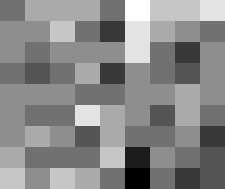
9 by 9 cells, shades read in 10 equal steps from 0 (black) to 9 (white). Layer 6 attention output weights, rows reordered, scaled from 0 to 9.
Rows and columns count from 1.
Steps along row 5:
same same down same up same up down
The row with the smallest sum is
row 4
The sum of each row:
57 46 43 36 44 45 40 38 38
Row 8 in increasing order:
1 3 4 4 4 4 5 6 7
